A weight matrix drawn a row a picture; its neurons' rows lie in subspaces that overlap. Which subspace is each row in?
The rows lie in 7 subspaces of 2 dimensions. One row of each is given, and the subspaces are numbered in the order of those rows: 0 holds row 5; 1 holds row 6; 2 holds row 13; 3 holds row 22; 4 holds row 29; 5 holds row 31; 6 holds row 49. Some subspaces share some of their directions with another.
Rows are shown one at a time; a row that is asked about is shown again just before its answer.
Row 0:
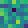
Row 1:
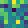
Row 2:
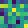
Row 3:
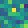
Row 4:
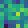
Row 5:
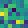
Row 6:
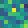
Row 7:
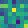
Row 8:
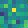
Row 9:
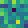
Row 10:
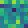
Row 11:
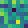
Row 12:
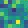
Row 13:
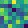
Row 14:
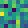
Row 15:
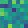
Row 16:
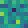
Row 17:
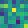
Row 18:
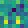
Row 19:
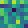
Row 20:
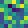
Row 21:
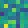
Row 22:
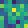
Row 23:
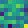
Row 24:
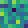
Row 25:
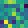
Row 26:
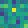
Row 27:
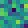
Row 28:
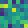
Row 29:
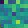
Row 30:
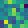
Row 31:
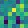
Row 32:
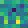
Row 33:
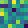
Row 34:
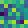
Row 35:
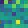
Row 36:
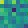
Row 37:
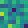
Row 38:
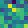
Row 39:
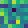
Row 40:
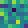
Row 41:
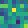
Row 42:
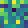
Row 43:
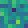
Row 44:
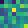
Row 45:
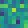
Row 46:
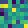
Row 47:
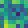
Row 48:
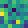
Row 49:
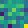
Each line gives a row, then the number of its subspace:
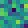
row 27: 1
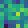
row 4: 3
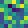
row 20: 2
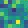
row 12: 4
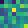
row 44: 4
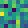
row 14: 3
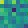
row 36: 4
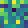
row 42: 6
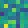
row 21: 3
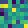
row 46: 5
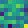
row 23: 6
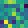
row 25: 1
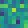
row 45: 2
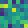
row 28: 5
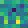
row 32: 5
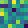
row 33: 5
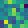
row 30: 1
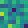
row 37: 6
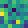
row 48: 0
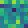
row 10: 0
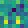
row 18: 5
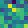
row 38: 2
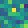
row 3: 1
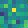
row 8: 0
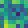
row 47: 3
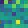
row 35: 4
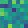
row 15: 5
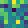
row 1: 6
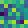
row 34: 0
